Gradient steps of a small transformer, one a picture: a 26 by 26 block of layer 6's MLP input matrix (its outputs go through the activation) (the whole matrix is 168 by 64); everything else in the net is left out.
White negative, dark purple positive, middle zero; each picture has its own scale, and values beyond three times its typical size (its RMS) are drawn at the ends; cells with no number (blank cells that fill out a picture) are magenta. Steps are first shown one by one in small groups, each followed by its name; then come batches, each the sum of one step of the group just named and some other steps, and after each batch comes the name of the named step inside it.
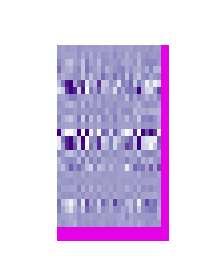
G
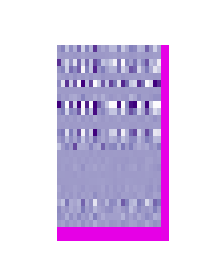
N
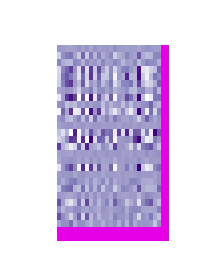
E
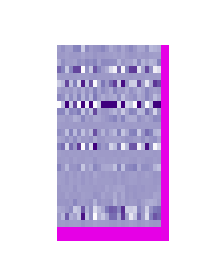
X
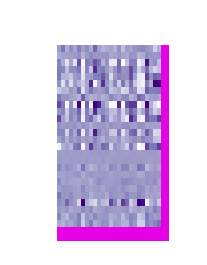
N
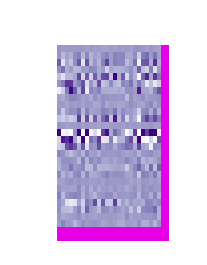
G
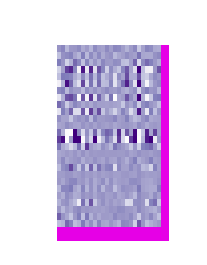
E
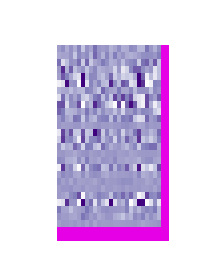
N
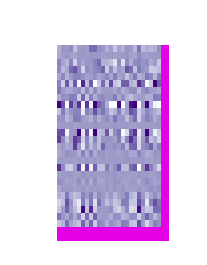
N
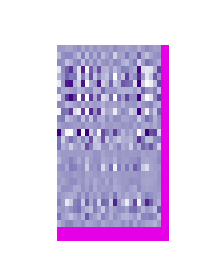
E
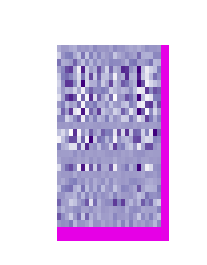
E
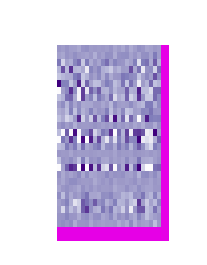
E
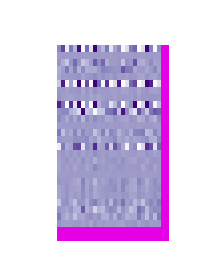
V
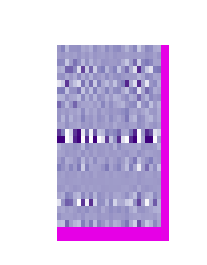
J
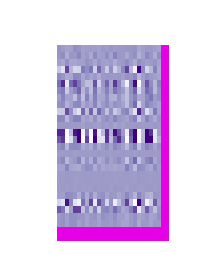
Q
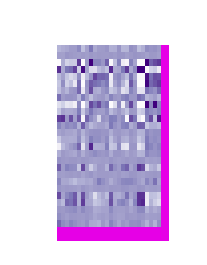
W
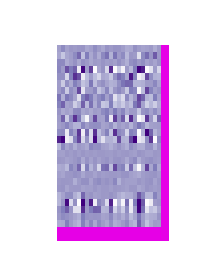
J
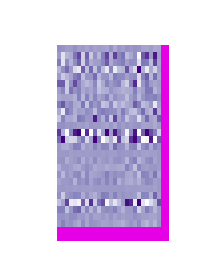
Q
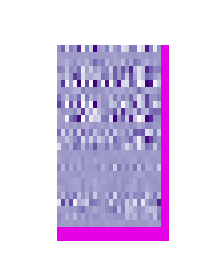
V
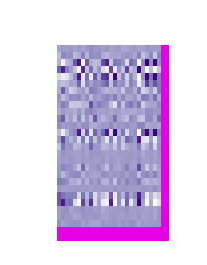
W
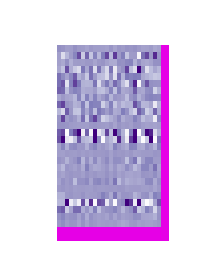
Q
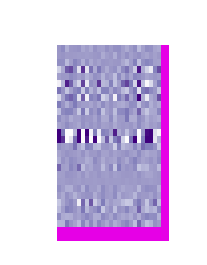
J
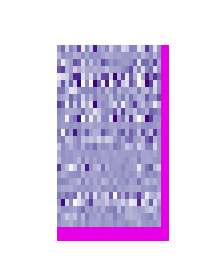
V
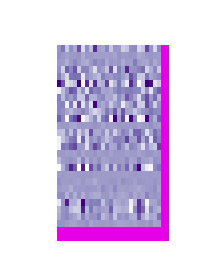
V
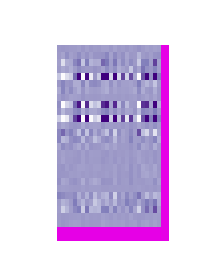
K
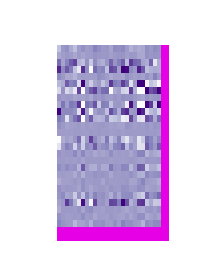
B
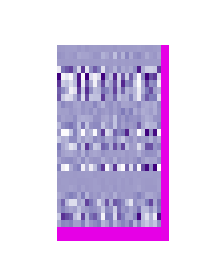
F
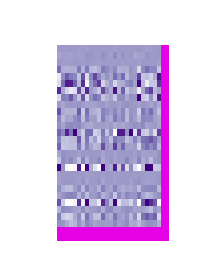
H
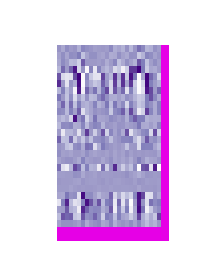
F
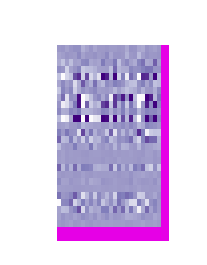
K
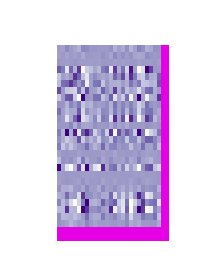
H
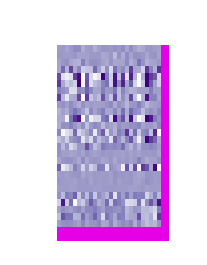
F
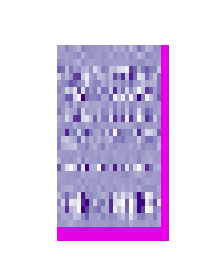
H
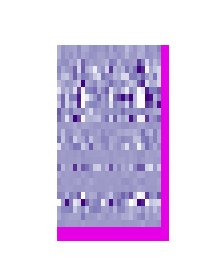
B
